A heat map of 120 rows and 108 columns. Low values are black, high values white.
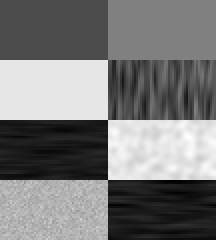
It is made of 4 by 2 panels. Panel 1,1: low, flat. Panel 1,2: middling, flat. Panel 2,1: very high, flat. Panel 2,2: low, streaked downward. Panel 3,1: very low, streaked across, faint in contrast. Panel 3,2: very high, blotchy, faint in contrast. Panel 4,1: high, fine-grained, faint in contrast. Panel 4,2: very low, streaked across, faint in contrast.
